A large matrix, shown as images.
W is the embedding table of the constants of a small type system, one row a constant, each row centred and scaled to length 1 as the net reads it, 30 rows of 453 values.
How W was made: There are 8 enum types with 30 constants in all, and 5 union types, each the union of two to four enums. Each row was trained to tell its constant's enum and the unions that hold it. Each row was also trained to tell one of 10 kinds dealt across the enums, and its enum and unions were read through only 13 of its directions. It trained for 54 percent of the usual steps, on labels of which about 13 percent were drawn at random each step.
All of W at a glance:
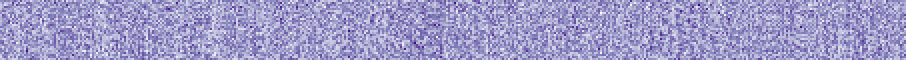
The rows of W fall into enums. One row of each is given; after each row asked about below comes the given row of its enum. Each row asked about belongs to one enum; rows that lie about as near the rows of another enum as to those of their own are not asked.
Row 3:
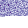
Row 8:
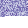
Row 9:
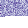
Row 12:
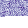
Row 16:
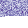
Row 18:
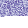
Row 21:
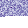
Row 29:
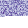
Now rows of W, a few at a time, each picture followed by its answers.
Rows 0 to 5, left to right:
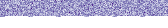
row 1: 16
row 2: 29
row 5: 12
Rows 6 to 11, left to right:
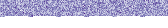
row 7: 8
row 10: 3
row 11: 9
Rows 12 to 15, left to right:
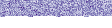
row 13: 21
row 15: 18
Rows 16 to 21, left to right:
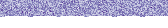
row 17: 9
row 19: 18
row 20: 21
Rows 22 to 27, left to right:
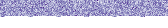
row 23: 18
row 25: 21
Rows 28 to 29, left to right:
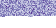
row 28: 8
